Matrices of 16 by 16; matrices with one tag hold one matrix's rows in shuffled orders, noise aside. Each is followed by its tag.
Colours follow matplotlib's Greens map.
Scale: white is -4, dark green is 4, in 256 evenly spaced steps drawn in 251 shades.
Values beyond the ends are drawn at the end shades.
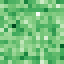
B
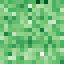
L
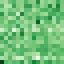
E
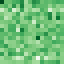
E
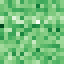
E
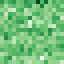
L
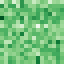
E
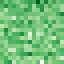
L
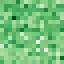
B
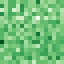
E
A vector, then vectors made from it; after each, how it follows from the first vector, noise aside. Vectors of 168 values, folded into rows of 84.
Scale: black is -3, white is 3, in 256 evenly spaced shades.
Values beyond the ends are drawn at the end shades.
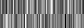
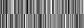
sign-scrambled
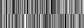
sign-scrambled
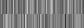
shrunk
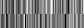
sign-scrambled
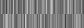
shrunk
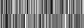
sign-scrambled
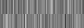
shrunk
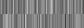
shrunk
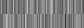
shrunk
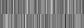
shrunk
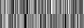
sign-scrambled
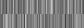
shrunk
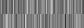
shrunk
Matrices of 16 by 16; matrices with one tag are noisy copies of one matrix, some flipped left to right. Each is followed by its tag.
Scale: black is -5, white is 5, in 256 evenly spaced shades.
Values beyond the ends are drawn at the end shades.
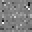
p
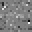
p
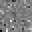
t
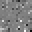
t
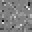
p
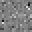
p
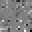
t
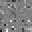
t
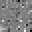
t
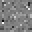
p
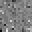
t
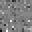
t
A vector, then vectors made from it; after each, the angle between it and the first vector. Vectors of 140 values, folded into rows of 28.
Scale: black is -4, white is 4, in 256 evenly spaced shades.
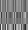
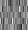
orthogonal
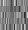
partly opposed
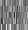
partly aligned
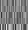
nearly parallel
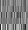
nearly parallel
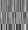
nearly opposite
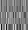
nearly opposite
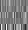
nearly parallel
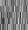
partly aligned
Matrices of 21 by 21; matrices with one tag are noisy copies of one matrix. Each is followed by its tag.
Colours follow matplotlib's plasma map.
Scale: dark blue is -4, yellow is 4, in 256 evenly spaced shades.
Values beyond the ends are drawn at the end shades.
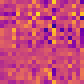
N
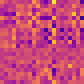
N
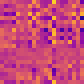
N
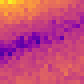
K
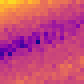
K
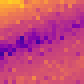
K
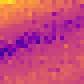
K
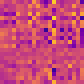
N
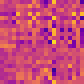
N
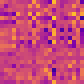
N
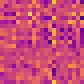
N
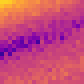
K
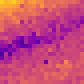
K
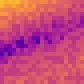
K
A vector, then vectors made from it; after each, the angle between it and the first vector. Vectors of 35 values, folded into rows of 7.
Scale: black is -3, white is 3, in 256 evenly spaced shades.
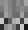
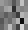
partly aligned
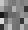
partly aligned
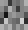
partly opposed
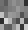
nearly opposite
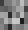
orthogonal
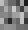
orthogonal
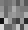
nearly opposite
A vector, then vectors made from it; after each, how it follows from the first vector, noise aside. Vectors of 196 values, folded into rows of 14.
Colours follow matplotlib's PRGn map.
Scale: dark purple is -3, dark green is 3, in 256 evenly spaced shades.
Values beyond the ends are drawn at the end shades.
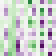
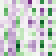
negated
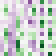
negated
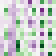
negated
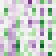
negated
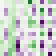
copied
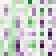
copied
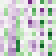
negated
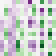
negated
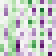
copied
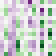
negated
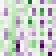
copied
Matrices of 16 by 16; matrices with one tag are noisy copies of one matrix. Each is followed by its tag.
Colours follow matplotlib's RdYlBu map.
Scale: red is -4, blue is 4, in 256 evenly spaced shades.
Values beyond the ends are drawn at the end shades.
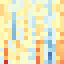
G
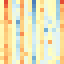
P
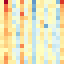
P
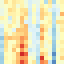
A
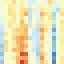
A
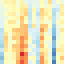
A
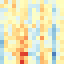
A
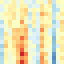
A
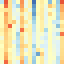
P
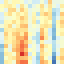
A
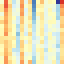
P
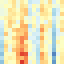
A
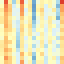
P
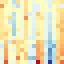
G
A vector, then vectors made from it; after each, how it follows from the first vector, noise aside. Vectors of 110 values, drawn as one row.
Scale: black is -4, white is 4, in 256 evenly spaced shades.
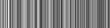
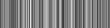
wrapped around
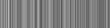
shrunk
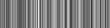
wrapped around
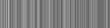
shrunk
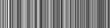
copied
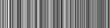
copied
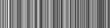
copied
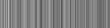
shrunk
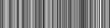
wrapped around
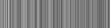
shrunk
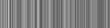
shrunk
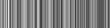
copied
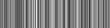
wrapped around
